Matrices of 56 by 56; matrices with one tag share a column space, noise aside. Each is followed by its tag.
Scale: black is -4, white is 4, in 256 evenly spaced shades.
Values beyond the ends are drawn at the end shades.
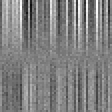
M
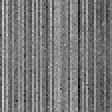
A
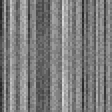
A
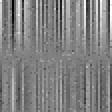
M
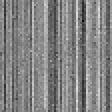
A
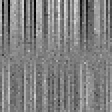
M
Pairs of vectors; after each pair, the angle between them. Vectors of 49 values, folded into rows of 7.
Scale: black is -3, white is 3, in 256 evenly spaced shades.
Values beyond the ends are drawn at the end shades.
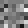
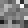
orthogonal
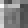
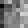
nearly opposite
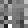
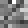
partly aligned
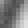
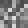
orthogonal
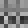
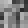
orthogonal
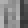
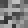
orthogonal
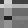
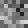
orthogonal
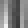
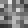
partly opposed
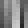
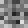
partly opposed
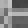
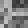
nearly parallel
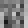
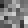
partly aligned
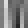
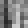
nearly opposite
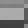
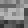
nearly parallel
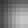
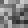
partly opposed
